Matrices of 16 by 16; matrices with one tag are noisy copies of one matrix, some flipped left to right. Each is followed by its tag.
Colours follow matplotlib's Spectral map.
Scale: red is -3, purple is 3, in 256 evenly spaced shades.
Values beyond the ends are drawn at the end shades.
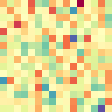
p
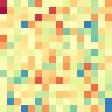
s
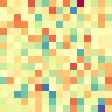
p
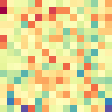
s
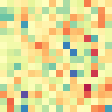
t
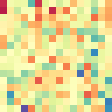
s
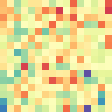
s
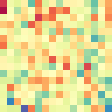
s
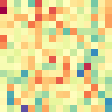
s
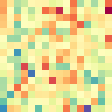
s
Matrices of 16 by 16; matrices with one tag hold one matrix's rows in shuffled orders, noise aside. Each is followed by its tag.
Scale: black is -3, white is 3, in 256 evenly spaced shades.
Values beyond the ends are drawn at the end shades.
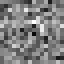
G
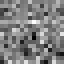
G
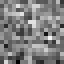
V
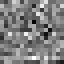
G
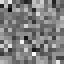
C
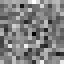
G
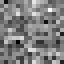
V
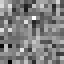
C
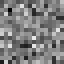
C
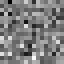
C
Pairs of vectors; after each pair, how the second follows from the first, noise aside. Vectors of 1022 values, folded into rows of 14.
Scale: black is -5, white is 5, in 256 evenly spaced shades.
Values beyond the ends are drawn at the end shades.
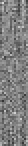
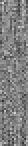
copied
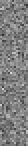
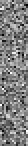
scaled up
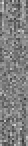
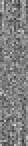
copied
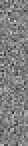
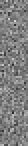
copied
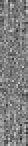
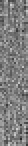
copied
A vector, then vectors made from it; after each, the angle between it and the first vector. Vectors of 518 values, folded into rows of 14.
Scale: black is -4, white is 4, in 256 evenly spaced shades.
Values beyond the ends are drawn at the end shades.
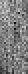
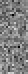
partly opposed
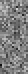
partly aligned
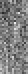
nearly opposite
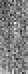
nearly opposite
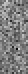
partly aligned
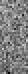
partly aligned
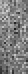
nearly parallel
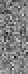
partly opposed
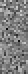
orthogonal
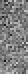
partly opposed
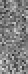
partly opposed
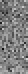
partly opposed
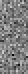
orthogonal
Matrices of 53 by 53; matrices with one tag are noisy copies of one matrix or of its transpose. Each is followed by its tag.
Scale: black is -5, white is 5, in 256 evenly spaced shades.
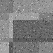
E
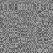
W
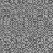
W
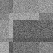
E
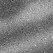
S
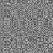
W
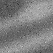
S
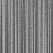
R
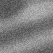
S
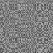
W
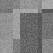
E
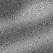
S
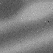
S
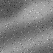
S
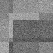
E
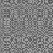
W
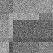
E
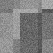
E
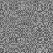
W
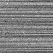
R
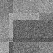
E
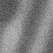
S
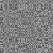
W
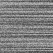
R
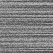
R
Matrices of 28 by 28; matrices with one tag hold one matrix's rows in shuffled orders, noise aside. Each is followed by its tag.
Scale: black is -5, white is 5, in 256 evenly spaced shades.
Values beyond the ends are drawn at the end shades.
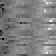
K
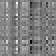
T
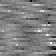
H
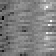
K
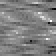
H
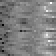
K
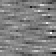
H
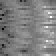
K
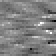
H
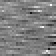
H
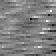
H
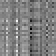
T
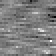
H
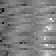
K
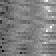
K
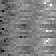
K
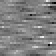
H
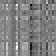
T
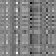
T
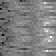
K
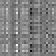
T
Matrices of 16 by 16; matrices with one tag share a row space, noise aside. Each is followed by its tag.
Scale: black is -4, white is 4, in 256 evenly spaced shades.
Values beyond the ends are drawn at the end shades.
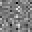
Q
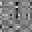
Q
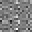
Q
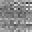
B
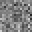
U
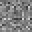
U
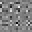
Q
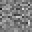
U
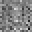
U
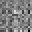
U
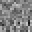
U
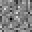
Q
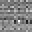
B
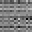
B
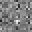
Q
